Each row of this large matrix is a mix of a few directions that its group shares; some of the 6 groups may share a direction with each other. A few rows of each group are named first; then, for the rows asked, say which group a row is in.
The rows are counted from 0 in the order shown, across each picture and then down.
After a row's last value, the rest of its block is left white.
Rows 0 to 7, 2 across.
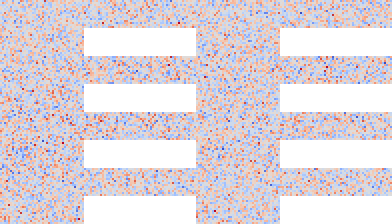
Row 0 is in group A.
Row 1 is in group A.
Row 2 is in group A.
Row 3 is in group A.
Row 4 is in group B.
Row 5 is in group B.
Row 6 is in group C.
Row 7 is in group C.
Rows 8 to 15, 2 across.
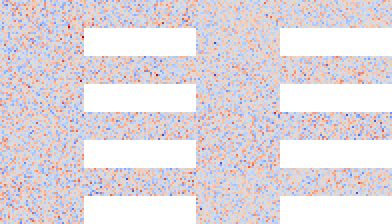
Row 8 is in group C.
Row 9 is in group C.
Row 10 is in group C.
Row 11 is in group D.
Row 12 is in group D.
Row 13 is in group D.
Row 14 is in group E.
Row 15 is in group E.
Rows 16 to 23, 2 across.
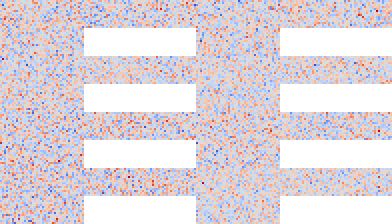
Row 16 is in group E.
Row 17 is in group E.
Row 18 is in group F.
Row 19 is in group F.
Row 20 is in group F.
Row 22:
D
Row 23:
A
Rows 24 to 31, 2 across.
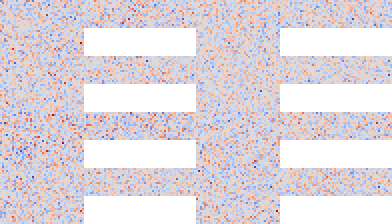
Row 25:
C
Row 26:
D
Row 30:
C
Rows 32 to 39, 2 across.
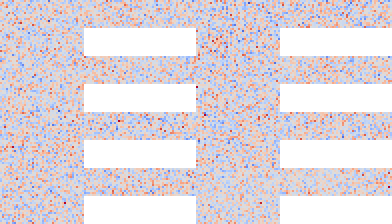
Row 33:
B
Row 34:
E
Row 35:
B
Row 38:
D
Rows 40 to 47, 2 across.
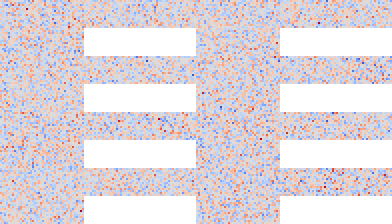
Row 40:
C
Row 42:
D
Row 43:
D
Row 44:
F
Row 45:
D
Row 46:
E
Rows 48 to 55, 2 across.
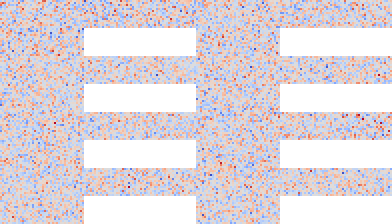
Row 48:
E
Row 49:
B
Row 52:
C
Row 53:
D
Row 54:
A
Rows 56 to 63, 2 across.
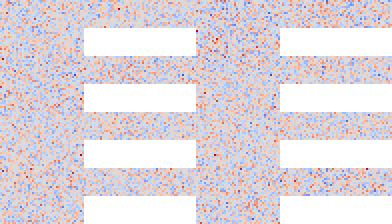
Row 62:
F
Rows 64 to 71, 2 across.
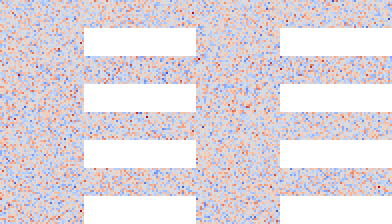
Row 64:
E
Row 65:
D
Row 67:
E
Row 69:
A
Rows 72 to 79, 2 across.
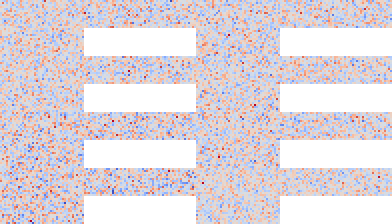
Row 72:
A
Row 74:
A
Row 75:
B
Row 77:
B
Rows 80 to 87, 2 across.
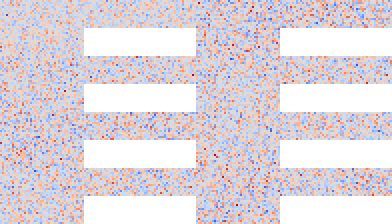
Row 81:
E
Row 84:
B
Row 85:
C
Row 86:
E
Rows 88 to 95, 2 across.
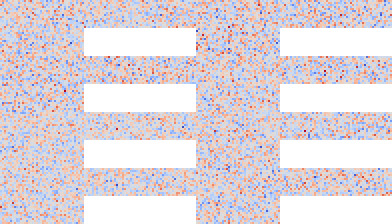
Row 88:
F
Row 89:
C
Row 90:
D
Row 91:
A
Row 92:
F
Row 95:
F
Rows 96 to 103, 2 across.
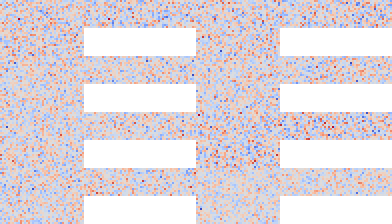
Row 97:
D
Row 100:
A
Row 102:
E
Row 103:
E
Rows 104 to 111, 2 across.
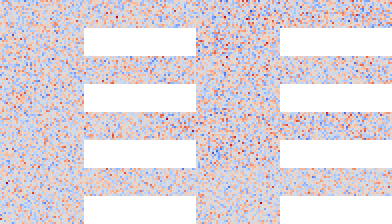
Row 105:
F
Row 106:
B
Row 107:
F
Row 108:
D
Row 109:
B
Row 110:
A
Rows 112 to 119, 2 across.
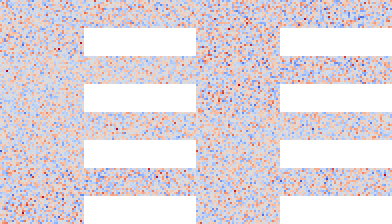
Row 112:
B
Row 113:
D
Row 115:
B
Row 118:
B
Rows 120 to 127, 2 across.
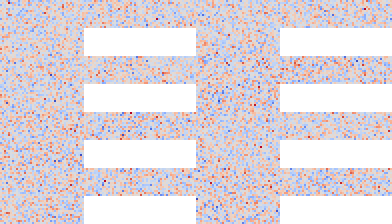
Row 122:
D
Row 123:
B
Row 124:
A
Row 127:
B
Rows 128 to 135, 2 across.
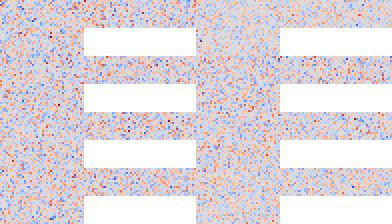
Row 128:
E
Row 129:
E
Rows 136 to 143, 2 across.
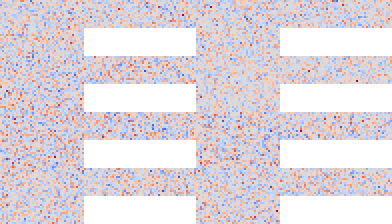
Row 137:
D
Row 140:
D
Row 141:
C
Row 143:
B
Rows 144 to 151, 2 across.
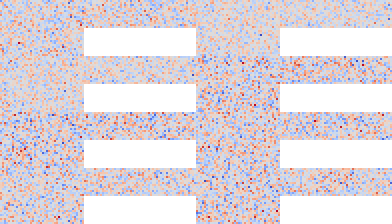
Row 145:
D
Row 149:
F
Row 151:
C
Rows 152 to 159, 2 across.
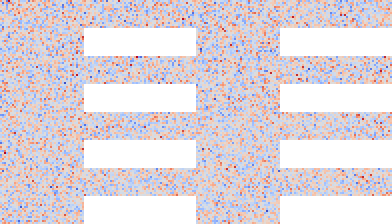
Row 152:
C
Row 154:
D
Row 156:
E
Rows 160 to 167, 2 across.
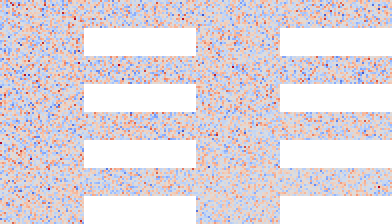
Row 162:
C
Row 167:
A
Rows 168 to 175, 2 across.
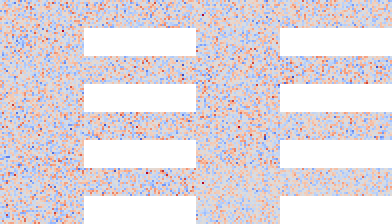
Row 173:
C
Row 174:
D
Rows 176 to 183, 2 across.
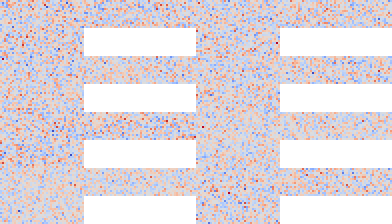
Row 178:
F
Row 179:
F
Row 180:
F
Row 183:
A
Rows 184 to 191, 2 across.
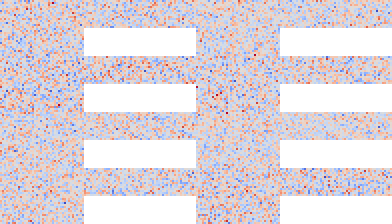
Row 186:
F
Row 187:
B
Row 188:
F
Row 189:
F
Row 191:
D
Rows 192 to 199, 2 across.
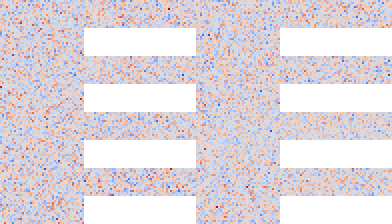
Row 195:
D
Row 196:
B
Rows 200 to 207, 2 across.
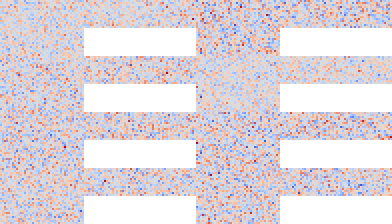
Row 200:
D
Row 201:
C
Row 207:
D
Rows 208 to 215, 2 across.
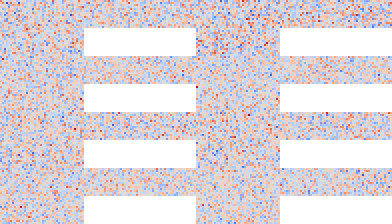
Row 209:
F
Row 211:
B
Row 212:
C
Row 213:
B
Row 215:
D
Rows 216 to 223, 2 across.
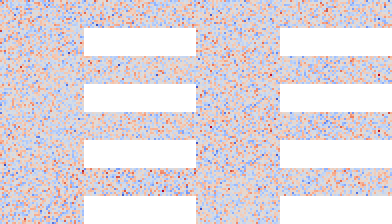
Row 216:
E
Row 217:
A
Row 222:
D
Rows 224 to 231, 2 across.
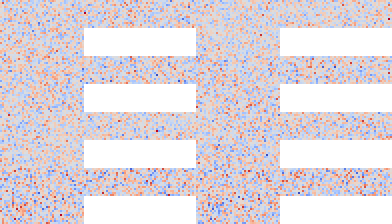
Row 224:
A
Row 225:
D
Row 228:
C
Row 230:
B
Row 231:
B
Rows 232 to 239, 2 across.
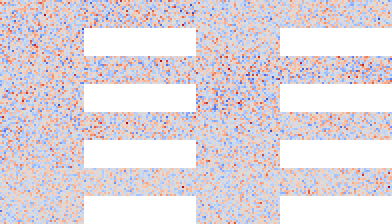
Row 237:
C
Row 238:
A
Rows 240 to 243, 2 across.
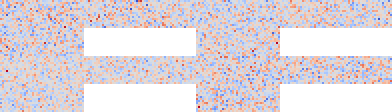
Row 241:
E
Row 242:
A
